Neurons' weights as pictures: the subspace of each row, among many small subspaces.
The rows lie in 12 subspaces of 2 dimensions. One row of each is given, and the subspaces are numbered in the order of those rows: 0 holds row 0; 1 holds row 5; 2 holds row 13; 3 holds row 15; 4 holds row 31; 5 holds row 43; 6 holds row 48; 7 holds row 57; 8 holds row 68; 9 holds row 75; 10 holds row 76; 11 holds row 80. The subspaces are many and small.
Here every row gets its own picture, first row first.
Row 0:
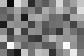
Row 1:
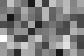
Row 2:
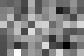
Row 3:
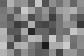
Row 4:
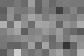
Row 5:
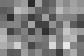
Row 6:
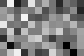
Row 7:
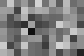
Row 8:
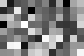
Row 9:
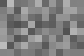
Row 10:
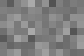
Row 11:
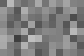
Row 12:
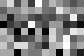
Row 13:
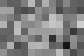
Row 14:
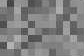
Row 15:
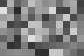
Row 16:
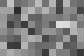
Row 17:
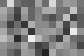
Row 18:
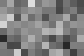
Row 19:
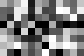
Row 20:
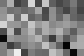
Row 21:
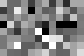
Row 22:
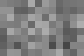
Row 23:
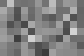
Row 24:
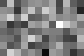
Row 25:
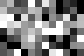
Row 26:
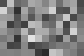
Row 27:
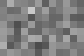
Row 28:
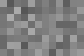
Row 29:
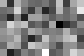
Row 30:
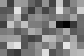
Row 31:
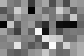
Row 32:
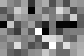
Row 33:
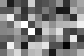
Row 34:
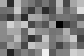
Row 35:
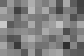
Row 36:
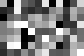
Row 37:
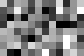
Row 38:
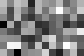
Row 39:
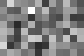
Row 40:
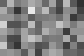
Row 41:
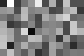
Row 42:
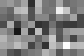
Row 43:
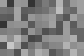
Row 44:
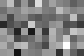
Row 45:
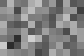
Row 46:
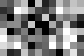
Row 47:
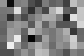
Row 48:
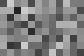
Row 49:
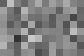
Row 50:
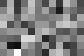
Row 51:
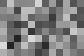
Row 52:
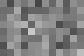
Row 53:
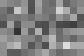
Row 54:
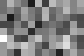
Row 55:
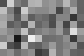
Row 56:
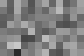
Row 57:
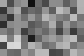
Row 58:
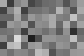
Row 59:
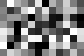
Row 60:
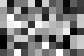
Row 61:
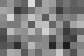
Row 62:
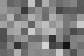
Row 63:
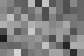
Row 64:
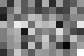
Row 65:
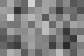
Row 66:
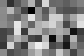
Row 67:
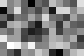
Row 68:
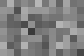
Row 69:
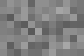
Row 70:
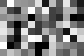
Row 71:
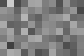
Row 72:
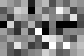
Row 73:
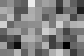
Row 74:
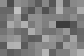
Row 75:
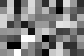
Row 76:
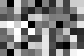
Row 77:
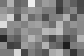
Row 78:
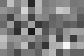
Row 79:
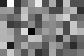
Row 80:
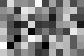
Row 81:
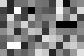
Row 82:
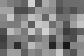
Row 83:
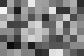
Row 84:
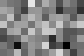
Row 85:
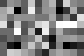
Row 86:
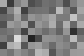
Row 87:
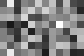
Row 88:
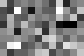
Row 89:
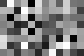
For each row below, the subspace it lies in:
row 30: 8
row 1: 7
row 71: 0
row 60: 5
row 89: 6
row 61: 1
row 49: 7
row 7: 8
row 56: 9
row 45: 11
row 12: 10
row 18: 5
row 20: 0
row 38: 9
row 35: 2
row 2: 8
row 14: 5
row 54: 7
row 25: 5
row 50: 9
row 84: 11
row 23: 3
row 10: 3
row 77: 5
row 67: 3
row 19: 8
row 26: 3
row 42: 6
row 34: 10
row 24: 10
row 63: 0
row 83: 3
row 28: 6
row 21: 4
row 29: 10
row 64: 9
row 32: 4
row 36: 9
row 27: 2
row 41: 0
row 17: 3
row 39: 2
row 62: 11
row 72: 4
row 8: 4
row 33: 4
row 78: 6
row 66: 2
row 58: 7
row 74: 8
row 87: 10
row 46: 1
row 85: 6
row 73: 11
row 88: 6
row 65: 1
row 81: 6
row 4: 9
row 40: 2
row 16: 8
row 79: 0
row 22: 1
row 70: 2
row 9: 5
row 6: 0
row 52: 8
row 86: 7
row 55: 7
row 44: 10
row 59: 2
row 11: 7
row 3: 11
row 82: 1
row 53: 6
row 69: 4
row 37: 10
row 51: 11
